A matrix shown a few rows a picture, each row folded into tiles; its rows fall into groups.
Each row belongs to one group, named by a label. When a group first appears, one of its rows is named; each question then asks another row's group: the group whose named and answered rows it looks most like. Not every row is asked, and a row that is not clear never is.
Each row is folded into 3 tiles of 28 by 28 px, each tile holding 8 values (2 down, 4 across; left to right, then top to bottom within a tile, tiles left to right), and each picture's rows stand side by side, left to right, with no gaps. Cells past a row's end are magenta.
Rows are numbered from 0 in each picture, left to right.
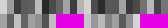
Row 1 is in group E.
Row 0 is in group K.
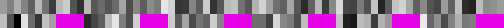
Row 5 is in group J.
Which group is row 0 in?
E
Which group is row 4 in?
E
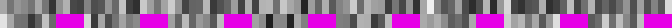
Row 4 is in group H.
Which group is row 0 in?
E
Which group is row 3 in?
H
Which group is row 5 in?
K
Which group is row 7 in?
K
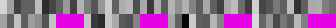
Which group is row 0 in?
K
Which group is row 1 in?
H
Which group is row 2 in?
E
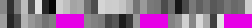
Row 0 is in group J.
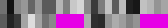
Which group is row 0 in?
J
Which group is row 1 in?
J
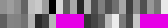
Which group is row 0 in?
H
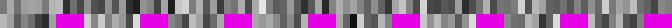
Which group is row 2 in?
H
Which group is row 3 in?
K
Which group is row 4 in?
E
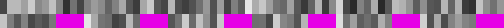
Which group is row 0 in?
H
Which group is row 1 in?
E
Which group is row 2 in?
K
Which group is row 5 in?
J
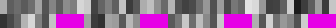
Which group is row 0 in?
K
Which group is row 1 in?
E
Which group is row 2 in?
K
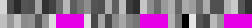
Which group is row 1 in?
J
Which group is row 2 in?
E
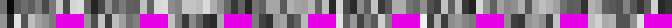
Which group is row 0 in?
J
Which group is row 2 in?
H
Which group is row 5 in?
J
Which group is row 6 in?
H
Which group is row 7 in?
E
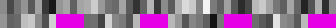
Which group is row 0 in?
J
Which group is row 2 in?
H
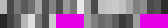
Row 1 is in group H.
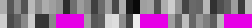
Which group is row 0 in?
H
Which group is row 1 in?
J
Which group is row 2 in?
K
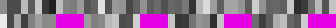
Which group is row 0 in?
J
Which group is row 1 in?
H
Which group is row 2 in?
H
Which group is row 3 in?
K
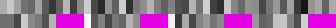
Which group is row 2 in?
J
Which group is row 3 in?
J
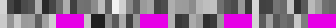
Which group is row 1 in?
H
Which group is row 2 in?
H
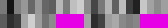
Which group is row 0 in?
J
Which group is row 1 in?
J
